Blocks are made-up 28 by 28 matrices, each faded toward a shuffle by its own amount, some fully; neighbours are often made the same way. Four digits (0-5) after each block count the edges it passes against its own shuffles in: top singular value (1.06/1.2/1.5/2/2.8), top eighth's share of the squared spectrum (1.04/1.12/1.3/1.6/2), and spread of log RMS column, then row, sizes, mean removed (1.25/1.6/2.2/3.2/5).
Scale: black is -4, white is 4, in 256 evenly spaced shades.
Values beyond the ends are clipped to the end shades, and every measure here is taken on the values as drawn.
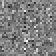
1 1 1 0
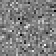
0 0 0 0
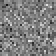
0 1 0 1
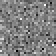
0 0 0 0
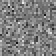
0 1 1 0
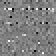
3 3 0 1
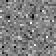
1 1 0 0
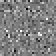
1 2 0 1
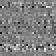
3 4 0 3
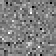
1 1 0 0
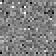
2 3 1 2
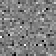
1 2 0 2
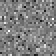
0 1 0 0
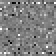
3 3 0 2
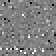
2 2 0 1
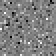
0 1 0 0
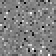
0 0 0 0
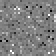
0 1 0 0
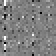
3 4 2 0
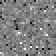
0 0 0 0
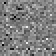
2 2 0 0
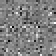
3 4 1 2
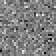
0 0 0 1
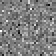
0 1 0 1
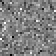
0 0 0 0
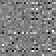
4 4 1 2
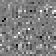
3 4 0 1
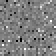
1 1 0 0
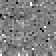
2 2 0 0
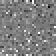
2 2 0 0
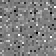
1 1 0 0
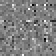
2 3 1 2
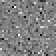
0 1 0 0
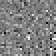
3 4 2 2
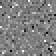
0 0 0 0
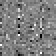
3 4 2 0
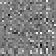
3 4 2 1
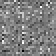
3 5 2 1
